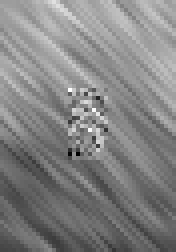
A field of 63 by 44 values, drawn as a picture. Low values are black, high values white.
Grain: diagonal, down to the right. Roughest part: centre. Odd patch: rougher, in the centre. Odd rows or columns: none. Slope: up to the top.
